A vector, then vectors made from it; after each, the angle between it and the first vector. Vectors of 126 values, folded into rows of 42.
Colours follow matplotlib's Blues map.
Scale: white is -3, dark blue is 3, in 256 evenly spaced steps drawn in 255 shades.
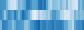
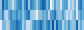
partly aligned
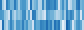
orthogonal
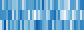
partly aligned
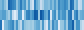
partly opposed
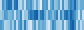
partly opposed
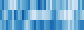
nearly parallel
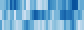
nearly opposite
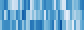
partly aligned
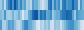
nearly opposite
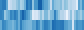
nearly parallel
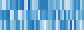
orthogonal
